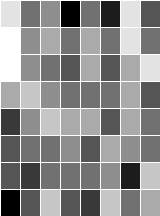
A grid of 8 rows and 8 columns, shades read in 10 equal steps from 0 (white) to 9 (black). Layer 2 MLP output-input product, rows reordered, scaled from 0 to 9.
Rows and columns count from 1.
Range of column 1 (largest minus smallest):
9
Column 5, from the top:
5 3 3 5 3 6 5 7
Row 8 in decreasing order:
9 7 6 6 5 3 2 2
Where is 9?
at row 1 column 4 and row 8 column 1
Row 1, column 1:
1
